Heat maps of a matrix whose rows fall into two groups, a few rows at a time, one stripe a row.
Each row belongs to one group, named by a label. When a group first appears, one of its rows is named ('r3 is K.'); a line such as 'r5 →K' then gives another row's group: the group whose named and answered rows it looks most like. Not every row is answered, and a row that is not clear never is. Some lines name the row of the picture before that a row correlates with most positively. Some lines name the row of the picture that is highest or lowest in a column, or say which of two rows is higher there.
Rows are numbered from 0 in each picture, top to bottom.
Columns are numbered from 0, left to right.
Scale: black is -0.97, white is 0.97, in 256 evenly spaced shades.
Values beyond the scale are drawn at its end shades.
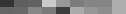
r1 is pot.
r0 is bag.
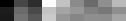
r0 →bag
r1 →bag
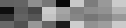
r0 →pot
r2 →bag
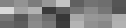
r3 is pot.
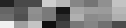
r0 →bag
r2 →pot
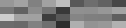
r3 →pot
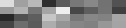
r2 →bag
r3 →bag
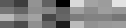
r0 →pot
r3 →pot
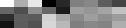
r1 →pot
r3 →bag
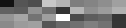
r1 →pot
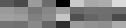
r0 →pot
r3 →pot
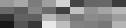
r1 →pot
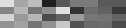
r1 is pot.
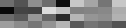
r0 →pot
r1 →bag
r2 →pot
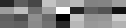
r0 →bag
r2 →pot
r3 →pot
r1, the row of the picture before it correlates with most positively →3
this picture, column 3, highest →0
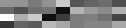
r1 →pot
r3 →bag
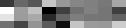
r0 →bag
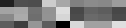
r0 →bag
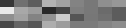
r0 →bag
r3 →bag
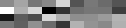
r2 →bag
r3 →pot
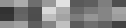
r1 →bag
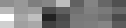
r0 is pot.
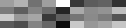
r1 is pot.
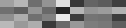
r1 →pot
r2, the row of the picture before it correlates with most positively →0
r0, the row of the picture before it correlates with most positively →0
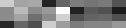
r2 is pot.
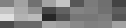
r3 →bag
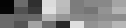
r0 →bag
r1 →bag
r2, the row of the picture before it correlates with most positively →3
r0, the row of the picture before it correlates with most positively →3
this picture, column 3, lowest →3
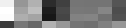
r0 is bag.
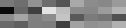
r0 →pot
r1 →bag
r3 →pot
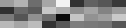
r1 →bag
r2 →pot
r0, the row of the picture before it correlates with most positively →2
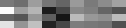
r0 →pot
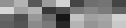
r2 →pot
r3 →pot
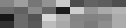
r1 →pot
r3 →bag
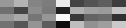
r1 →pot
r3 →pot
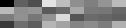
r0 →bag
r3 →bag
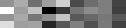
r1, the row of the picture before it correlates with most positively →1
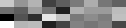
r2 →bag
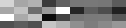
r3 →bag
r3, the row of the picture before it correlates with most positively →2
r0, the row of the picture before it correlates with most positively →3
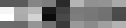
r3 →pot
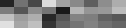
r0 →bag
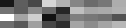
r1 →pot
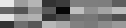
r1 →pot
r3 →bag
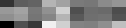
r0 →bag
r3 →bag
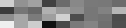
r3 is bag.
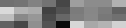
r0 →pot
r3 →pot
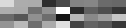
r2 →pot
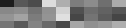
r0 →bag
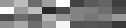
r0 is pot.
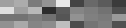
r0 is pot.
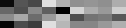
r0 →bag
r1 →pot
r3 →bag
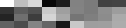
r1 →bag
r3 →pot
